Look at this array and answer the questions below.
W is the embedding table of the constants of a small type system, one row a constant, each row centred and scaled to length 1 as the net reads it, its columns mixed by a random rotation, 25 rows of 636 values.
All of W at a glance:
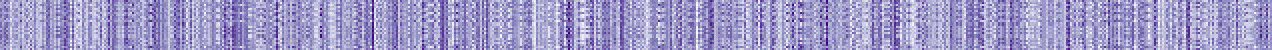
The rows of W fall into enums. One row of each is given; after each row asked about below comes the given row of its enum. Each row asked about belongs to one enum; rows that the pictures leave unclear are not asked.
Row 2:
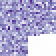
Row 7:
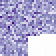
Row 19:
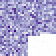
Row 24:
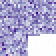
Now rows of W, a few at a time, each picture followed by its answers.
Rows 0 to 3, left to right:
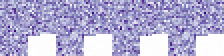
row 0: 19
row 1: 24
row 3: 24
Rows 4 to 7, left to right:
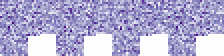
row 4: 7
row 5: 19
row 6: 2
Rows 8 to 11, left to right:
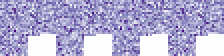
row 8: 19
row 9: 24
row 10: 2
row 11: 19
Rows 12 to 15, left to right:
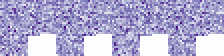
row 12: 19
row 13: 7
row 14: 24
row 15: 7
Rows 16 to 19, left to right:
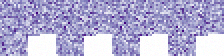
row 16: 24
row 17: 7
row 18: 7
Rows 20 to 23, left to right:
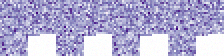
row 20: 24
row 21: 19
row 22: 24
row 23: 2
